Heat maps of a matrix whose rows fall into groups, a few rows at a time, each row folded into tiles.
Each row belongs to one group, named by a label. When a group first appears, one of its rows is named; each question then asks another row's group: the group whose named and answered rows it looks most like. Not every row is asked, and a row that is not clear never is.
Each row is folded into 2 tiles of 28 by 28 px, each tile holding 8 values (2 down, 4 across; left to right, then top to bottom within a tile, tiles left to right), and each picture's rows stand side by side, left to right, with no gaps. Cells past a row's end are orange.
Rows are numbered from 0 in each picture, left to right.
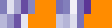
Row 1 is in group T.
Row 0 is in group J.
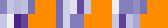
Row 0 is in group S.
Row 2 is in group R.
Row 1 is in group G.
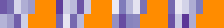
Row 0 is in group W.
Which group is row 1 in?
G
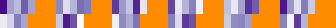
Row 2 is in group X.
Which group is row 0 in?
X
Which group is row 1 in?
J
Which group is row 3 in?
G
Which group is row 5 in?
G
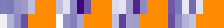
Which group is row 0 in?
X
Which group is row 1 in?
J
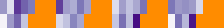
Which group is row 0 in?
J
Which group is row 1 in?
X
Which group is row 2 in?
R
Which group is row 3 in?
X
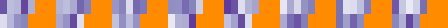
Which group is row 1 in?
J
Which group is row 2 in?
T
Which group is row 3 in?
X
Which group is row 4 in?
W
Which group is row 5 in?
R
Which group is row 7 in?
S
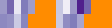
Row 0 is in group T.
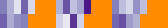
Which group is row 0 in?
G
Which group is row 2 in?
G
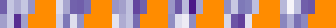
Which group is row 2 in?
T
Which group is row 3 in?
T
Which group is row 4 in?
J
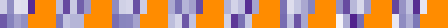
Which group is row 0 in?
R
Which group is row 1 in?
T
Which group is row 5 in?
S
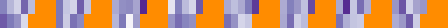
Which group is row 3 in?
R
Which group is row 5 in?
R
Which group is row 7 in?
W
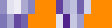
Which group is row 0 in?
S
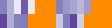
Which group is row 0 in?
G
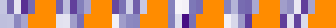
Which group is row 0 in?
T
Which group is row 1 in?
X
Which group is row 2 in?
X
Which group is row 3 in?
S
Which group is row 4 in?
X
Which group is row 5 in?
G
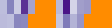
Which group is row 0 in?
T
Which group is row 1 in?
T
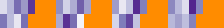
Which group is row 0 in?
R
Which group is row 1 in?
J
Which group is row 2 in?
J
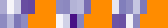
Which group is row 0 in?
S
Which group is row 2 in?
R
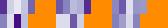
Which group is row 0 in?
S
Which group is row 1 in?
W
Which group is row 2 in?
T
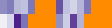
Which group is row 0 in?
W
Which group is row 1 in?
S
